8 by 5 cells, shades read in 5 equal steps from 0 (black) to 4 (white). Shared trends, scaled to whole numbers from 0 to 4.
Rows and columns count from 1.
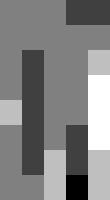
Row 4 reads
2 1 2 2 4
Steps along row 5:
down up same up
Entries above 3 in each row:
0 0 0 1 1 1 0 0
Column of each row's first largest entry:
1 1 5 5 5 5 3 3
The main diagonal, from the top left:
2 2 2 2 4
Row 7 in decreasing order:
3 3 2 1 1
